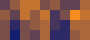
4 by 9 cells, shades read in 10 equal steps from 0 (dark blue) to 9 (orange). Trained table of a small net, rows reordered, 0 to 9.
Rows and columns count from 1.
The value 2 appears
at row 2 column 6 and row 3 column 6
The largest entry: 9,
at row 2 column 8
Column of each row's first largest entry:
3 8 5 5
